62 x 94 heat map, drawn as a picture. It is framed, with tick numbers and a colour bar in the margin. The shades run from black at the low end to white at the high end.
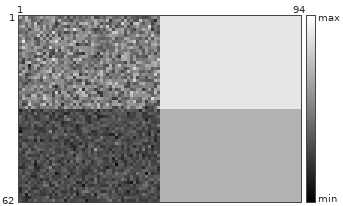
The table splits into 2 rows of 2 panels. Panel 1,1: middling, fine-grained, strong in contrast. Panel 1,2: very high, flat. Panel 2,1: low, fine-grained. Panel 2,2: high, flat.
